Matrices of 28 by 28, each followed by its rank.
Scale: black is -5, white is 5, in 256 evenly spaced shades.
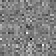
five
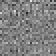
five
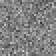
full rank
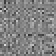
five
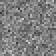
full rank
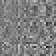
five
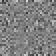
five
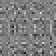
five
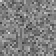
full rank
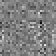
five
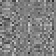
five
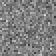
full rank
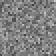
full rank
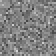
full rank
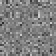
five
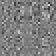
five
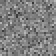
full rank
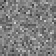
full rank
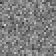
full rank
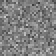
full rank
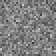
full rank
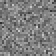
full rank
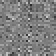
five
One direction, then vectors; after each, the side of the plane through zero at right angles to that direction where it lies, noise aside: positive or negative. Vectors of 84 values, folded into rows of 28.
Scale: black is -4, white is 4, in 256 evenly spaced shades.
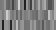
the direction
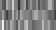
negative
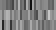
positive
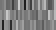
positive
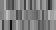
positive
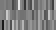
positive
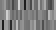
positive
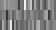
negative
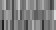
positive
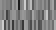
negative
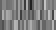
positive
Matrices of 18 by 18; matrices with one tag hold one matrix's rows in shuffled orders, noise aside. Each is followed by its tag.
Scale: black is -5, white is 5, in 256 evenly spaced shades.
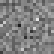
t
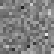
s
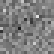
t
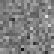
s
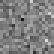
s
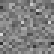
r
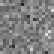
s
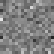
r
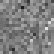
s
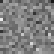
r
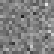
s
